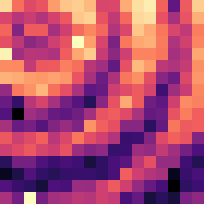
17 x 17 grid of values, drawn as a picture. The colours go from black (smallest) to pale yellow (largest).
Overall the values sit about 50% of the way up the scale. The ninth with the highest average is the top right. There is an overall slope up to the top. Concentric rings centre on the top left. The bottom right is the ninth with the lowest average.
